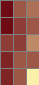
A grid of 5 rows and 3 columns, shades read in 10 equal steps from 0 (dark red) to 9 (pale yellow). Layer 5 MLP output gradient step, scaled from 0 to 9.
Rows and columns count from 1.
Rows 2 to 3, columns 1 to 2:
0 2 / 2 2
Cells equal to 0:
2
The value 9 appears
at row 5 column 3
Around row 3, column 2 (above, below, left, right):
2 3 2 5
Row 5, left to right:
1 3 9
